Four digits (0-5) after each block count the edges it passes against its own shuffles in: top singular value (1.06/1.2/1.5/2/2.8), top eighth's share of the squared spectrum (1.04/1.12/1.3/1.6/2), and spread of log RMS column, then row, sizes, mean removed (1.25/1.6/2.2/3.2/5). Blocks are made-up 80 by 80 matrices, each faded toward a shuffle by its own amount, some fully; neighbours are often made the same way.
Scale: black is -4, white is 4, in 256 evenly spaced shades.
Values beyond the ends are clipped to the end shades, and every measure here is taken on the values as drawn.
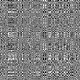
5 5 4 3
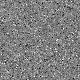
2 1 0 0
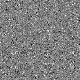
3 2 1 0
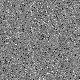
1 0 0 0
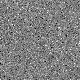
1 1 0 0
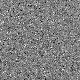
1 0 0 0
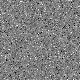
1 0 0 0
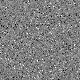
2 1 0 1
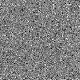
3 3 0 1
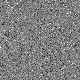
0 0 0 0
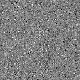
3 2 0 1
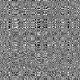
5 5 3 3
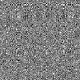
4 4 2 2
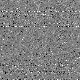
2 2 0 3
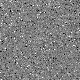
0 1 0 0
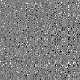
4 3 2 1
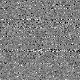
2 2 0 3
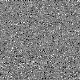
0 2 0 2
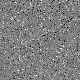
0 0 0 0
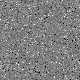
0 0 0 0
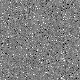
1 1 1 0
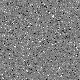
0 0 0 0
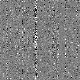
2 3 3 2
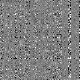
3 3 4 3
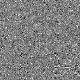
3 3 1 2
